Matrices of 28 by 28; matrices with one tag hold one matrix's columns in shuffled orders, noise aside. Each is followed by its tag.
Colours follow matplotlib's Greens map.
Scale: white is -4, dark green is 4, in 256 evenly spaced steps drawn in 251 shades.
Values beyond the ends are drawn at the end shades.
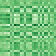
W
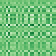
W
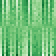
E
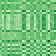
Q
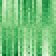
E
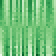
E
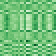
Q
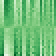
E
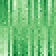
E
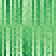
E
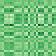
W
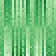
E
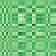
W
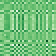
Q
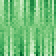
E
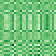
Q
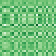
W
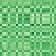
W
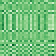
Q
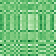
Q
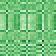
Q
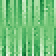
E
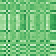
Q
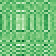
Q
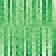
E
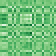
W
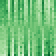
E
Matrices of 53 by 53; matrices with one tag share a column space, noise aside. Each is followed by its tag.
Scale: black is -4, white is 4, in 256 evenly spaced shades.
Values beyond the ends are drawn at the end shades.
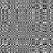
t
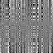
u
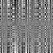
u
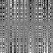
u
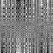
u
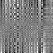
u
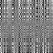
u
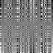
u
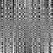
u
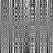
u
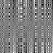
u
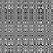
t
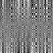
u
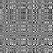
t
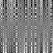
u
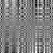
u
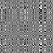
t
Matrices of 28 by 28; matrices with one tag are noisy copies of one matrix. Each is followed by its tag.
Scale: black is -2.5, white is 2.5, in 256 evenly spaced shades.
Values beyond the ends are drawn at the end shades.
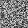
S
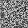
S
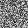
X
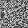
S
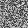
X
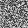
X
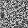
S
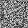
S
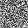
X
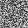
X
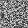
S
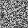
S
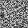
S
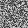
X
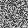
X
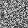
S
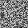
S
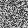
X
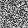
X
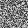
X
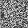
S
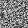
S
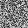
X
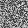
X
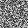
X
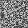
S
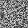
S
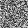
X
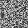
S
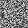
S
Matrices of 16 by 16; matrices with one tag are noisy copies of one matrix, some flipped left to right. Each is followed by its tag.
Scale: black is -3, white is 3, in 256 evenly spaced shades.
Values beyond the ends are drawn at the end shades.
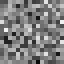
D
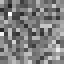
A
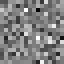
D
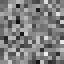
D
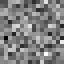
D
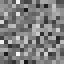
D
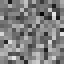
A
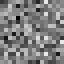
D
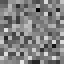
D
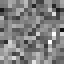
A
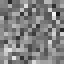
A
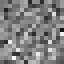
A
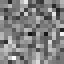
A
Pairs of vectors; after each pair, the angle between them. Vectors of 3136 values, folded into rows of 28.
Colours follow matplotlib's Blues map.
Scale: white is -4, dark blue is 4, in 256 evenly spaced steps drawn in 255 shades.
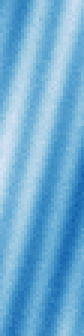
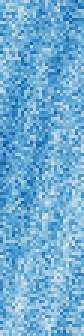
partly opposed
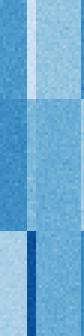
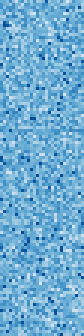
orthogonal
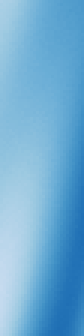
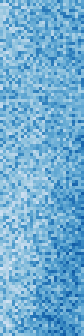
partly aligned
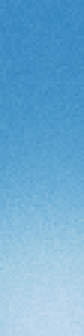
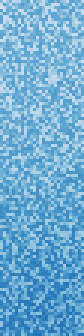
partly opposed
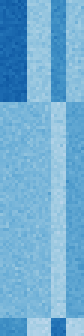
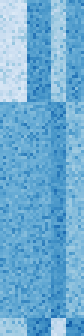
nearly opposite
